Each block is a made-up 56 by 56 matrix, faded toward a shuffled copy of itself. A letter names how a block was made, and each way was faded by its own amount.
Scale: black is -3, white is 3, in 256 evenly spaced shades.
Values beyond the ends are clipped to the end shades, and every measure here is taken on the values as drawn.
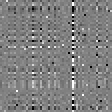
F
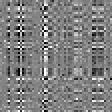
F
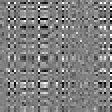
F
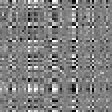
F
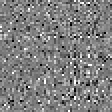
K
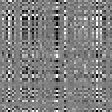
F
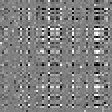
F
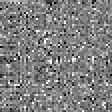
K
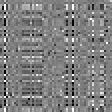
F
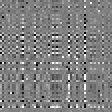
F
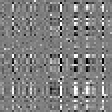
F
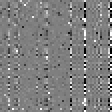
F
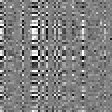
F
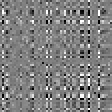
F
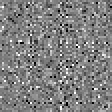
K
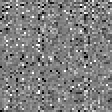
K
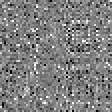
K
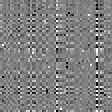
F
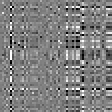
F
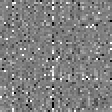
K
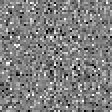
K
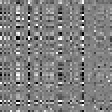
F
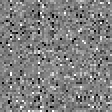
K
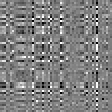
F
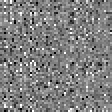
K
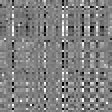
F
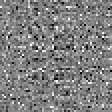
K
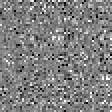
K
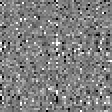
K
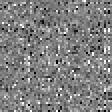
K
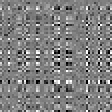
F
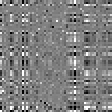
F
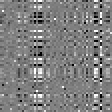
F
